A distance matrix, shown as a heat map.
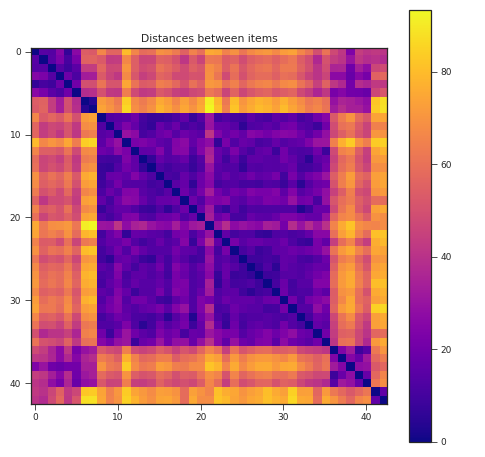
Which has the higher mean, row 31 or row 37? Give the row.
37
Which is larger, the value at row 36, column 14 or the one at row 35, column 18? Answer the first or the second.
the first
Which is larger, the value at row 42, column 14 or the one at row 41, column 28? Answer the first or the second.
the second
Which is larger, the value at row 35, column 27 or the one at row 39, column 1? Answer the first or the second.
the second
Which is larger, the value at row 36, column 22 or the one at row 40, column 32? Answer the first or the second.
the first
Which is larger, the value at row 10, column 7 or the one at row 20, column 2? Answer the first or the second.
the first
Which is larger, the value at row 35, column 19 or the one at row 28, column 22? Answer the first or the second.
the first
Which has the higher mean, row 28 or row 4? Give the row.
4
